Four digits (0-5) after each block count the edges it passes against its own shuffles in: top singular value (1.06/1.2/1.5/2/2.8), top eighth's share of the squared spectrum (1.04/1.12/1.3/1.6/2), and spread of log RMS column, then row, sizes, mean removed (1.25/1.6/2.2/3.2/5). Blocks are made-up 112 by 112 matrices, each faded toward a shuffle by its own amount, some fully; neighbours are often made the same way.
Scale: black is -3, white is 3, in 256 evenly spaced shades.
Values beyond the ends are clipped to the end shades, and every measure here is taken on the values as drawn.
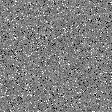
0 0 0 0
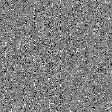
2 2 3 0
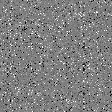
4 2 1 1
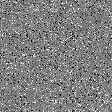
3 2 0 0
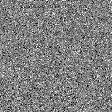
3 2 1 0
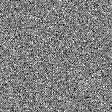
2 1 0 0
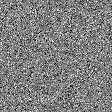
1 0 0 0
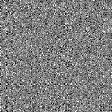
4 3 2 2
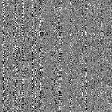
4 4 4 1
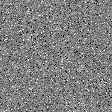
0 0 0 0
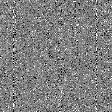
3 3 3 0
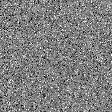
2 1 1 0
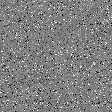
2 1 0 0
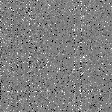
2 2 2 1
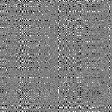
5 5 4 4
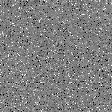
3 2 0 1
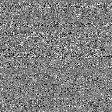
1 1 0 4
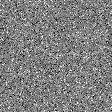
0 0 0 0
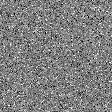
0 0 0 0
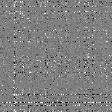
3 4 3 3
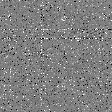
2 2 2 2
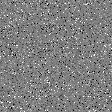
1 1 0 1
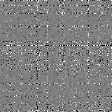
3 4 3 4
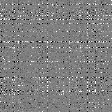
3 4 3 4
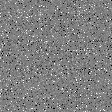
1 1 0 1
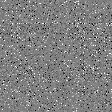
1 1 1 1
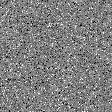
0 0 0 0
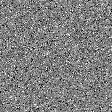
2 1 0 0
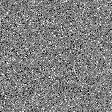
1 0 0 0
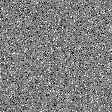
1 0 0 0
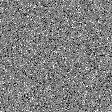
0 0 0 0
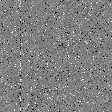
3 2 1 0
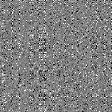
4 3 3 2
